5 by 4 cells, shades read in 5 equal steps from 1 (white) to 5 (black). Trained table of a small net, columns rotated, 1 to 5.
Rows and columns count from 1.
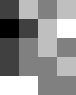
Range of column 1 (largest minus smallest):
4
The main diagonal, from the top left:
4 4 2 2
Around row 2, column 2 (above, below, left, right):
2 3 5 2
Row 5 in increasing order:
1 1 3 3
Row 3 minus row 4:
0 0 -1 1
